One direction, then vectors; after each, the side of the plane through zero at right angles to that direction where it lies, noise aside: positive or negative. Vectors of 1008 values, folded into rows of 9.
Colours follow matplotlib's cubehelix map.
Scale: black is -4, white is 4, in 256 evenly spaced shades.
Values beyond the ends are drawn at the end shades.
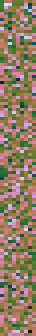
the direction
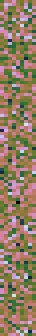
positive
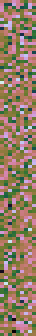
negative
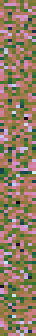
positive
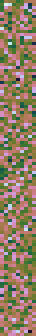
positive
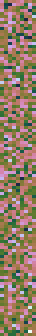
negative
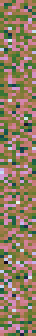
negative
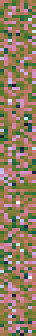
negative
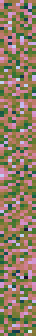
negative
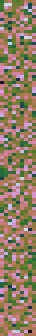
positive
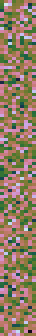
positive
